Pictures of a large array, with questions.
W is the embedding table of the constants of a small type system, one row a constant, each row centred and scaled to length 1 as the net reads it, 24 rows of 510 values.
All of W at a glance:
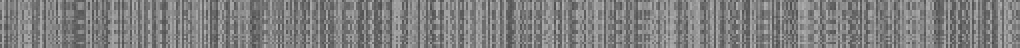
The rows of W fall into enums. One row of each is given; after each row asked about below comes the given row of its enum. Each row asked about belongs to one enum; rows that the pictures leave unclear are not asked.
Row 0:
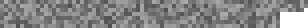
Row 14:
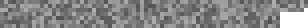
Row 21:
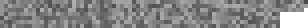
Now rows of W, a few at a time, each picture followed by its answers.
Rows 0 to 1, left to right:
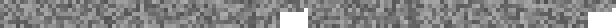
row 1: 21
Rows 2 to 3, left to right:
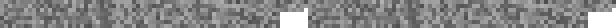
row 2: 21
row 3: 21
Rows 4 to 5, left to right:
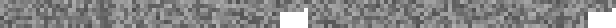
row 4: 21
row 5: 0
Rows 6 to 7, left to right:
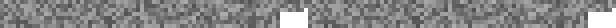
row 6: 0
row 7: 0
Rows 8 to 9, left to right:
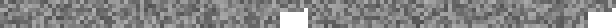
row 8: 14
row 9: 0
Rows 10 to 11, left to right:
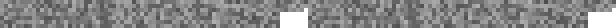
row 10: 21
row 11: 21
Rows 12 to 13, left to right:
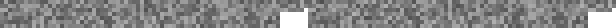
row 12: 14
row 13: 14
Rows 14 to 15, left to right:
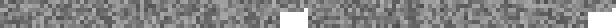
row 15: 21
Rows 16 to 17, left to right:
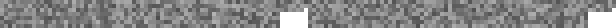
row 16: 21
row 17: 0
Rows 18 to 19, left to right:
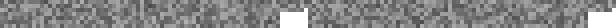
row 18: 14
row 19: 0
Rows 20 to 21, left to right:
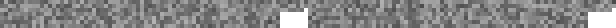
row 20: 14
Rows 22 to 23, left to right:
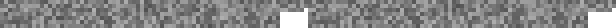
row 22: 14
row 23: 14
